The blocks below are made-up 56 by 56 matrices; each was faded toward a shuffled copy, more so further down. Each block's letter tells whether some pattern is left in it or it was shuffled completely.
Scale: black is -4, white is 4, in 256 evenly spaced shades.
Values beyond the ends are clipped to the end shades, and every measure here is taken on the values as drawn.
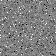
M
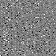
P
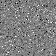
M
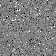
M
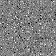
P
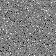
M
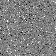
M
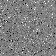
M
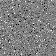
M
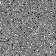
M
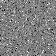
M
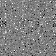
P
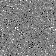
M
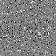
P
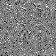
P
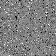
M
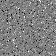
M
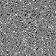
P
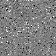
P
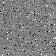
M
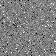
M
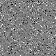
P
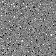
M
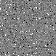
P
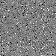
P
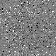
P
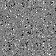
P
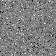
M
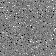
M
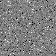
M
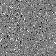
P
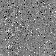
P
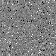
P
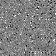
P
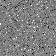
M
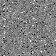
P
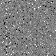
P
